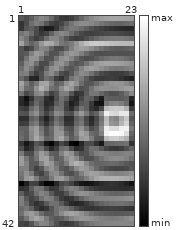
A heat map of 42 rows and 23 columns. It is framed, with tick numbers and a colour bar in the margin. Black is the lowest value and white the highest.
An odd patch, higher than its surroundings, sits in the middle right. The ninth with the highest average is the middle right. Concentric rings centre on the middle right.
